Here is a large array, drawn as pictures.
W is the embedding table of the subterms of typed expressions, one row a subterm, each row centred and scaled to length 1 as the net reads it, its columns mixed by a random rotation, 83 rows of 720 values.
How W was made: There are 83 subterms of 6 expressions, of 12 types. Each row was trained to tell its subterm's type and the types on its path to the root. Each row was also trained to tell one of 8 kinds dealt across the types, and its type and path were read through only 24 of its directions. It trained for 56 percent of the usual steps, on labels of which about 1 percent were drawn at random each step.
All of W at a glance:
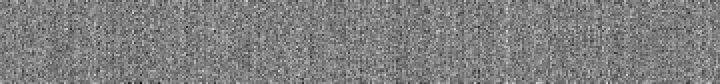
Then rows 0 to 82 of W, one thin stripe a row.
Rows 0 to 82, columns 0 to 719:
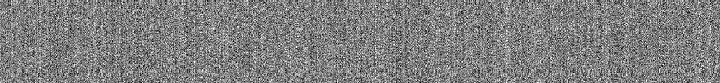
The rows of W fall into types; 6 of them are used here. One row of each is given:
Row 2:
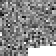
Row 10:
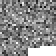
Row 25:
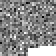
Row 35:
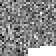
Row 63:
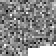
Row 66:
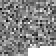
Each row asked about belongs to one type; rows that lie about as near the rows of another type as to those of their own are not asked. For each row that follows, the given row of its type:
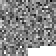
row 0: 35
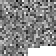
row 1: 35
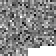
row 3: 10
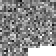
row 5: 35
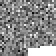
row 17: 35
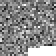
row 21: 2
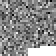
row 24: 35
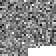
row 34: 25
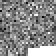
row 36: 25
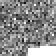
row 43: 35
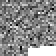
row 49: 2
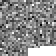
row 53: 25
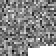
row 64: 63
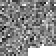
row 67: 2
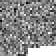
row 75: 25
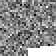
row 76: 10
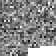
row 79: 25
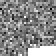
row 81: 63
